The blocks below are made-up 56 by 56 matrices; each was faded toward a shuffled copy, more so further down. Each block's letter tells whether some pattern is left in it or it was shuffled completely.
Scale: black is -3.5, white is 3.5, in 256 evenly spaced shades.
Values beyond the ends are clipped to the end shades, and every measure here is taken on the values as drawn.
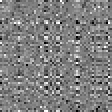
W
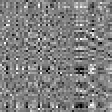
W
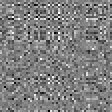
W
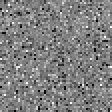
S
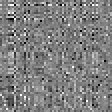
W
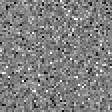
S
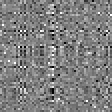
W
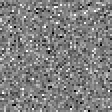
S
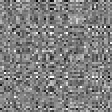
W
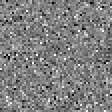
S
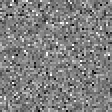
S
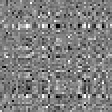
W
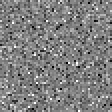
S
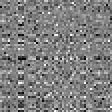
W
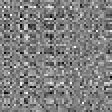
W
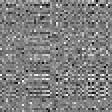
W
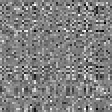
W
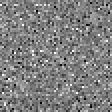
S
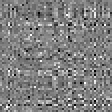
W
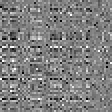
W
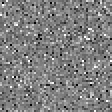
S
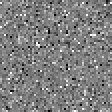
S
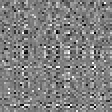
W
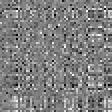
W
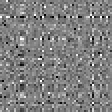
W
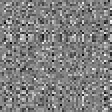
W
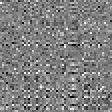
W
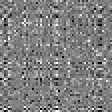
W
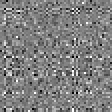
W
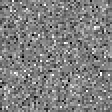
S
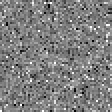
S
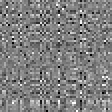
W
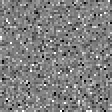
S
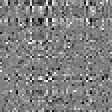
W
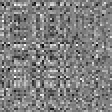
W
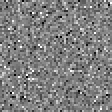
S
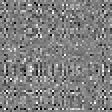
W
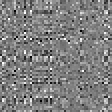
W
